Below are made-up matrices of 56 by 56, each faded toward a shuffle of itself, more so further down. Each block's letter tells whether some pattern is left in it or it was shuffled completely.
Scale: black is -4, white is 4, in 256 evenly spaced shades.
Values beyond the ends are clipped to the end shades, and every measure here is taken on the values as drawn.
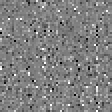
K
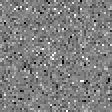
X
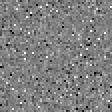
X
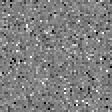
X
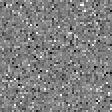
X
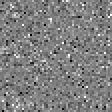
K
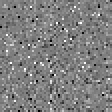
K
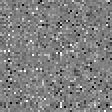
K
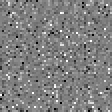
K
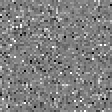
K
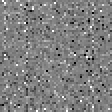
K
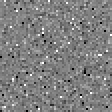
X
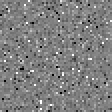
X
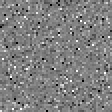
X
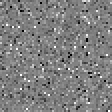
X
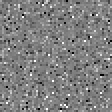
X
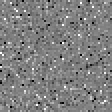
X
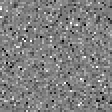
X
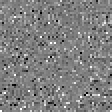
K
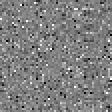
K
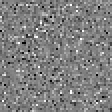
K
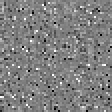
K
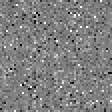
K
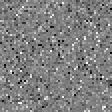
X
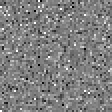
X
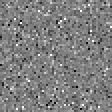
X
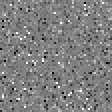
X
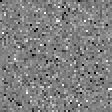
X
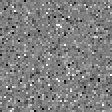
X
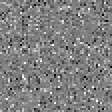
K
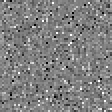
X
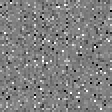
K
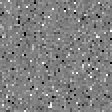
X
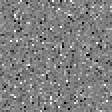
X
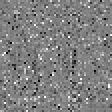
K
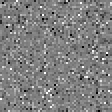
K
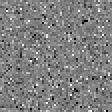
X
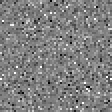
X
